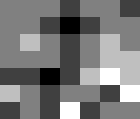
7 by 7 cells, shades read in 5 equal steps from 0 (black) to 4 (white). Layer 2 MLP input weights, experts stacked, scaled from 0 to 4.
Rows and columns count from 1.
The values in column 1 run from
1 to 3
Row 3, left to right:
2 3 2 1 2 3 2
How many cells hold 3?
7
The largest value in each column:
3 3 2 4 3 4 4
